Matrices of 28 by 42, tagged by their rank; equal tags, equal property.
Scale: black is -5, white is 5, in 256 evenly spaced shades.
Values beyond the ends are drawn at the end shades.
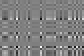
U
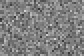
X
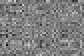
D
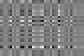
U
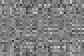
D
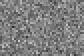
X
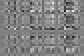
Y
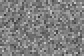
X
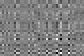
Y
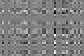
Y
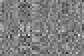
D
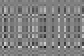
U
